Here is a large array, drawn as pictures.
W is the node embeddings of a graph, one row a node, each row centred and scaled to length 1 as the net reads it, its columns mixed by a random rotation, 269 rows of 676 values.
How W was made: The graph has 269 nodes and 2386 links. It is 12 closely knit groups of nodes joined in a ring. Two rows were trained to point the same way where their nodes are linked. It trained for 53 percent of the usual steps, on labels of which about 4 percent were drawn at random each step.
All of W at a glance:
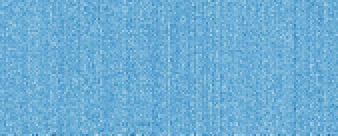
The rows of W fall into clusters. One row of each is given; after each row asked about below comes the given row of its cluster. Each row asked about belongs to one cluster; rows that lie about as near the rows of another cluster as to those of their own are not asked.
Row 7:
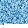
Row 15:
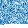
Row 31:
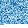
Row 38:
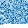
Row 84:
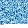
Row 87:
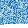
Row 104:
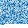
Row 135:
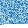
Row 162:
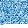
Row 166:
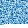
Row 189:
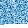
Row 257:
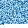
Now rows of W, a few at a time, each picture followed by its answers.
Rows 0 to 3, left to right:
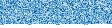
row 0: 31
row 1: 162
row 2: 31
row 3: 15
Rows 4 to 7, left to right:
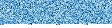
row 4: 87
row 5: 257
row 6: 87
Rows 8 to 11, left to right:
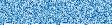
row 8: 7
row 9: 38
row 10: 7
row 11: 104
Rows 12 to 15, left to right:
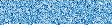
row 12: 166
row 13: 15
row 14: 257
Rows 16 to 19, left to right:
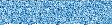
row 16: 166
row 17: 166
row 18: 84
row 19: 135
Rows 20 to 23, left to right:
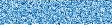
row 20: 257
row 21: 38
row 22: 257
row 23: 166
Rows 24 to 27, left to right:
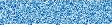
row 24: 87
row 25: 7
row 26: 31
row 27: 38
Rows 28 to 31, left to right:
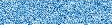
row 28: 257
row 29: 135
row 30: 15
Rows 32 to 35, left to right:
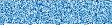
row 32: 7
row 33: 104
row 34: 189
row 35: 166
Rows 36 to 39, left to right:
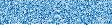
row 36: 15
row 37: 38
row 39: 15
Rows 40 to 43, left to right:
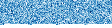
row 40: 7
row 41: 15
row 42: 135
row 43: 162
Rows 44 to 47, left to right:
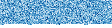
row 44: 104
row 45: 31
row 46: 257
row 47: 135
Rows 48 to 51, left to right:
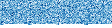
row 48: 84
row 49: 84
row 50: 38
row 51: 189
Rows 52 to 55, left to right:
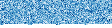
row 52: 84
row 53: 15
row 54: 135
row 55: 162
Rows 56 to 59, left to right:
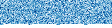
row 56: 38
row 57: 162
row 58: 189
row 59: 104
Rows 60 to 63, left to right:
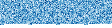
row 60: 87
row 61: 257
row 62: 257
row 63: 87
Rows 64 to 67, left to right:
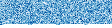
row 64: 135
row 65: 15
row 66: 189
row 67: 162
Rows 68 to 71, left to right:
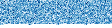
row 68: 38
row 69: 162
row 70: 38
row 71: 38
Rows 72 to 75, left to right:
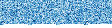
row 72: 84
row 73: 189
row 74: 166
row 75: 84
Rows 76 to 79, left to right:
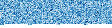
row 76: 87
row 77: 189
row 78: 257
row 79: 84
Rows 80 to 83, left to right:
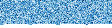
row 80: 162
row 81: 15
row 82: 7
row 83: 15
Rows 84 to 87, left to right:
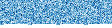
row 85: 189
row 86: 31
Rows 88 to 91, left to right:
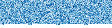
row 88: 257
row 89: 7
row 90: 189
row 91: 31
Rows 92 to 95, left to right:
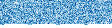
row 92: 15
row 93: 166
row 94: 87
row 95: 162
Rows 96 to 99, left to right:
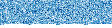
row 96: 15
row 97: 162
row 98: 84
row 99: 135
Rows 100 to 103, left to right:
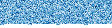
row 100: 166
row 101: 257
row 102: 104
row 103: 87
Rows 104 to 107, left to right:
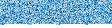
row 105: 38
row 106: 189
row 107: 15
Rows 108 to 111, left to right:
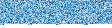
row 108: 7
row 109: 257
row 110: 135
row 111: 87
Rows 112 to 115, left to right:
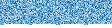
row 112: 31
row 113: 104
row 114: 87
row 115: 87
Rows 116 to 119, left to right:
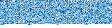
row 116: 189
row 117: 84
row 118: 162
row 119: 38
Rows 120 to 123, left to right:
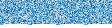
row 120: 162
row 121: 189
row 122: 87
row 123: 189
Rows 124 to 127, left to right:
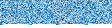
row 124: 84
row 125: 15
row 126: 135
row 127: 7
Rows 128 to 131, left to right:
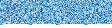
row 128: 162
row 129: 104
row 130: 135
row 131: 104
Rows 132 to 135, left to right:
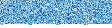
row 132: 38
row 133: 104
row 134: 166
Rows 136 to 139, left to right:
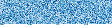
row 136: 104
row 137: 87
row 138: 162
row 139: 7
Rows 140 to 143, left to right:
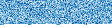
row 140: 135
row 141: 84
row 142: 104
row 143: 38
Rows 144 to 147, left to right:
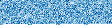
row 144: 162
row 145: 87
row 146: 15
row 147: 15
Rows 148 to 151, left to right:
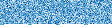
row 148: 189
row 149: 31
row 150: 162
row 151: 31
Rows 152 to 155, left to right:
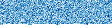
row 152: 38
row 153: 31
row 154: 84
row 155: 257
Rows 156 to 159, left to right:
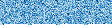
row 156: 257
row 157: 31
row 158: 166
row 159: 166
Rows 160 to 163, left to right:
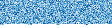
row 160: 15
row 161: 257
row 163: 15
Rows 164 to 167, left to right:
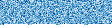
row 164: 257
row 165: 166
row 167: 189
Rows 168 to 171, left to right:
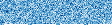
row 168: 162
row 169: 189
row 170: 31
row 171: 87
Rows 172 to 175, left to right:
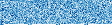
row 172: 84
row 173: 87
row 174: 87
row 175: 7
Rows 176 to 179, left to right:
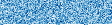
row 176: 104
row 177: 162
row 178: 15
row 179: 87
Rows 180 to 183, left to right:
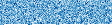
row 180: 31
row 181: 135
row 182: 38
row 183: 38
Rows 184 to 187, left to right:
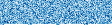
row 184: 15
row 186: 104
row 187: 257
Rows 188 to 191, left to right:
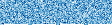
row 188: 257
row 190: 7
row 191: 87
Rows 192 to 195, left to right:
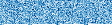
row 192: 135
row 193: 31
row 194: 84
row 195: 7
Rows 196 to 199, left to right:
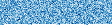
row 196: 31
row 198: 257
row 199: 15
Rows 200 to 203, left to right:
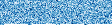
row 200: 15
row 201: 84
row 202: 257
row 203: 104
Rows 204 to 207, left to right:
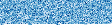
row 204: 162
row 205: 31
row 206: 84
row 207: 38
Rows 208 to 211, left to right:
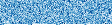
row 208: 135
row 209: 7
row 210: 166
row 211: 162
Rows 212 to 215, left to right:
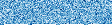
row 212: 87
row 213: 189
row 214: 31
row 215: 166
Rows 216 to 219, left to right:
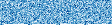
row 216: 84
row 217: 135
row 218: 7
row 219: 84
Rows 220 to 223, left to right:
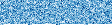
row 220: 38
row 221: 84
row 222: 135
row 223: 257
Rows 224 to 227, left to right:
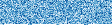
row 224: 257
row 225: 257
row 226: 162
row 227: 166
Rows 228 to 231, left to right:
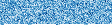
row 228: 31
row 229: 166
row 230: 135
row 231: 38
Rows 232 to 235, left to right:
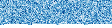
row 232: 166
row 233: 7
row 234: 162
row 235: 166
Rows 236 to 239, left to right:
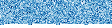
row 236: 87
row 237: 7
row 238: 7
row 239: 104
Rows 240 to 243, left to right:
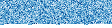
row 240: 189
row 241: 166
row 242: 257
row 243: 15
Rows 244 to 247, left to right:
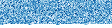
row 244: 38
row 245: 162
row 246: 84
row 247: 162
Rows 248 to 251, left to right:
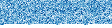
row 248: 189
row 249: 162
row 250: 162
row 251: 162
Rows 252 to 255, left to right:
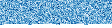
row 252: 135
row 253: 84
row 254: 257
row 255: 87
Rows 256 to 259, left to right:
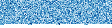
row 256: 31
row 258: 257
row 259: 104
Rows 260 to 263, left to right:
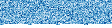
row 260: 84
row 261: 31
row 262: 84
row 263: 257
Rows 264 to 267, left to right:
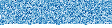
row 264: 87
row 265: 38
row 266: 15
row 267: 162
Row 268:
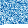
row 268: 135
